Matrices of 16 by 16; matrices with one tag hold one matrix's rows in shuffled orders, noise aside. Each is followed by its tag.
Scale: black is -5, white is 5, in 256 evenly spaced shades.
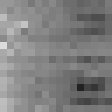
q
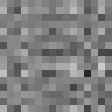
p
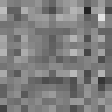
p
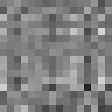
p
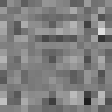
p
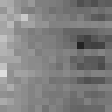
q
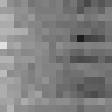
q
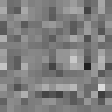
p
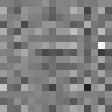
p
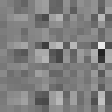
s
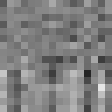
p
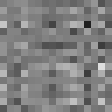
p
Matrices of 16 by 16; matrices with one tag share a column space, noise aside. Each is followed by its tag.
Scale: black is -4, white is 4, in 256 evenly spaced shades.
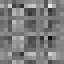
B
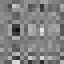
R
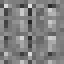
B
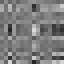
R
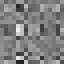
R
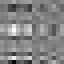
R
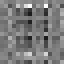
B
